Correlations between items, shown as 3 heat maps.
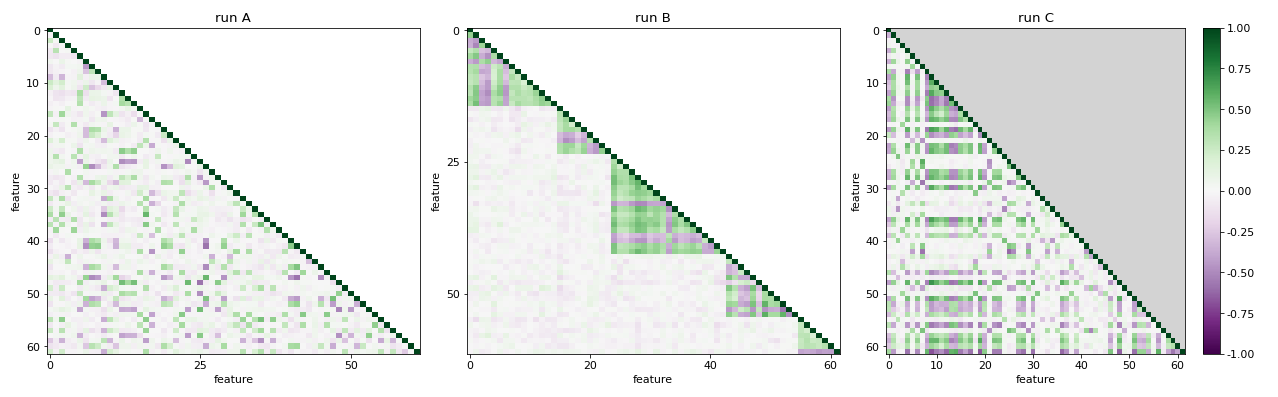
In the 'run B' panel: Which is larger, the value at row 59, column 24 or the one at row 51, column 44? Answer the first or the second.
the second
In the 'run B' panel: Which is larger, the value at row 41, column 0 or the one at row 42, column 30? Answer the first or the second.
the second
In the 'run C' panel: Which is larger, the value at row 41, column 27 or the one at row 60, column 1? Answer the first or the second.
the second
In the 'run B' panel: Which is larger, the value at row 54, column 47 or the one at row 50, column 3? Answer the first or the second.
the first
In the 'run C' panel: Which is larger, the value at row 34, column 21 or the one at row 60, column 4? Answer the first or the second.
the second
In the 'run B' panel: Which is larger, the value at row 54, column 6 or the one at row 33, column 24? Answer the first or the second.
the first
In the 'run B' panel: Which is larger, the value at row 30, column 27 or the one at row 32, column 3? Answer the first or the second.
the first
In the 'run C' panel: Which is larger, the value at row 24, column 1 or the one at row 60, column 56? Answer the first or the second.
the first
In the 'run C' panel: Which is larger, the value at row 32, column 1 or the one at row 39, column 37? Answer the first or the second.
the second
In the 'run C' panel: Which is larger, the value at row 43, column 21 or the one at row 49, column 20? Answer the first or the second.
the second
